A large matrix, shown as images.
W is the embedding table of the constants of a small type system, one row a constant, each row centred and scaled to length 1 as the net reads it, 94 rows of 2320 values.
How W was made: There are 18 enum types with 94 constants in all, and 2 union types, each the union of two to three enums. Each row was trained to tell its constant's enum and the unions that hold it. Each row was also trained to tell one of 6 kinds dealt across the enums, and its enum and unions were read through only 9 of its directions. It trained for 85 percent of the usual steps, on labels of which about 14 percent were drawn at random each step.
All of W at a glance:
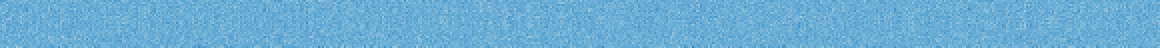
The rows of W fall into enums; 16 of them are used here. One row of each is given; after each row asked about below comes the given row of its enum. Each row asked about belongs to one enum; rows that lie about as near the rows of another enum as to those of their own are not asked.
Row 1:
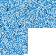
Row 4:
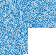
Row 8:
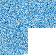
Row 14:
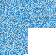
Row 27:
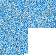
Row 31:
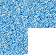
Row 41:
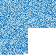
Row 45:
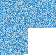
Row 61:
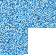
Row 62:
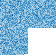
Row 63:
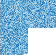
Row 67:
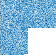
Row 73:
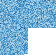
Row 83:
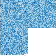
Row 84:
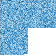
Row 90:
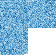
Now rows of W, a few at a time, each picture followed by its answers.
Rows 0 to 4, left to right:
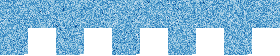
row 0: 45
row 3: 83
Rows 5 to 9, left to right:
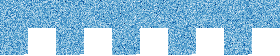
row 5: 14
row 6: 73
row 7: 41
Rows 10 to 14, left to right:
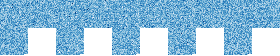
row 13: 45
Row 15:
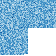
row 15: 84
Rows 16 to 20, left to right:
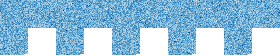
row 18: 4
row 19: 90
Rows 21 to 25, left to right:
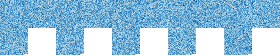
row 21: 73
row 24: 62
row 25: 41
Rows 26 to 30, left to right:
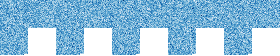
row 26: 4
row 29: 90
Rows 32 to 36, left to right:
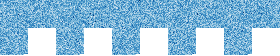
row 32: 83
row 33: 62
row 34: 41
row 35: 62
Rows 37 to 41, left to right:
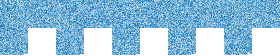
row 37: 63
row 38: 83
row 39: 61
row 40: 73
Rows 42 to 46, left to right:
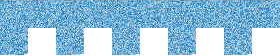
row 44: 14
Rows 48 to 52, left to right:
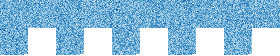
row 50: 84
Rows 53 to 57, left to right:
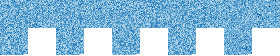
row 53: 45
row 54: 14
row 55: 84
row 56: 45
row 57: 41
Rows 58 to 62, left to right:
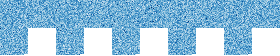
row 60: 83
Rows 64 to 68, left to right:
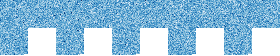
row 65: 63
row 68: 4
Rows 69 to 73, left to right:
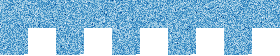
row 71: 62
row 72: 14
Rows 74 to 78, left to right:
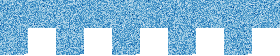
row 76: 84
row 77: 4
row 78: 8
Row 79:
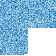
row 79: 27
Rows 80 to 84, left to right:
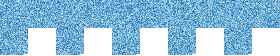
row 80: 1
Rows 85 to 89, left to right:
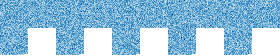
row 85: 62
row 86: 14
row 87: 45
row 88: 63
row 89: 73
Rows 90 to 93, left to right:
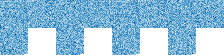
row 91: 4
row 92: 90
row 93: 73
